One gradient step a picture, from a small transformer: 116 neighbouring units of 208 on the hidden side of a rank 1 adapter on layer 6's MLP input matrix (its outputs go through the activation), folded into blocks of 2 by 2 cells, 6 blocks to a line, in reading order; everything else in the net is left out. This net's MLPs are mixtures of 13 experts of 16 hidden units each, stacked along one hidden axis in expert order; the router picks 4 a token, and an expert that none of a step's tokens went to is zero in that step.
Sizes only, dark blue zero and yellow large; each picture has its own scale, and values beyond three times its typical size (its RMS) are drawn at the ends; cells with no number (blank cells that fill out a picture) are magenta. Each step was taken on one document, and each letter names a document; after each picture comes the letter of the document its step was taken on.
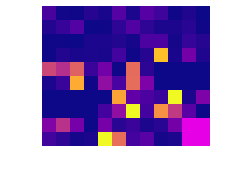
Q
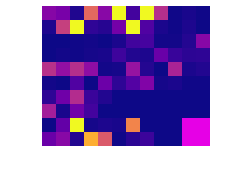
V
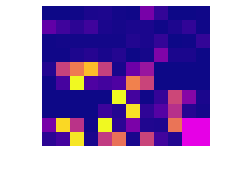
Q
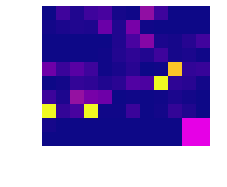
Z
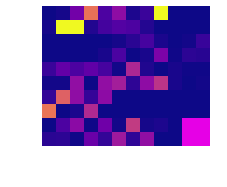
V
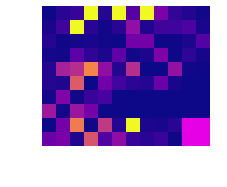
V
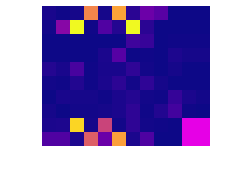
V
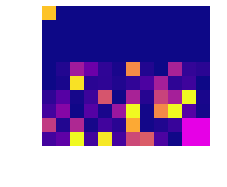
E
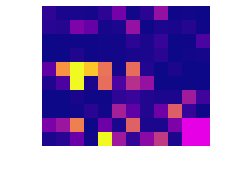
Q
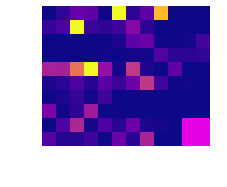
V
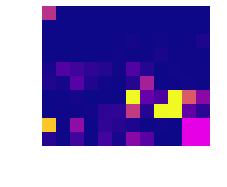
E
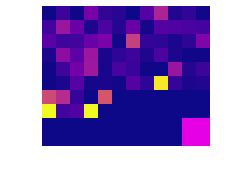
Z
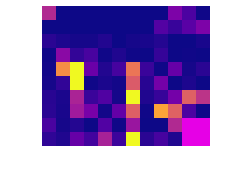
E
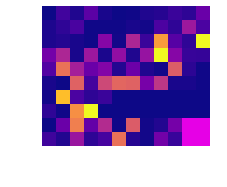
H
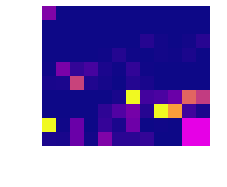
E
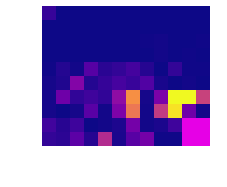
E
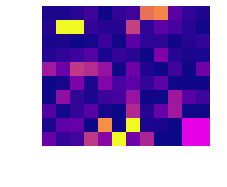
V
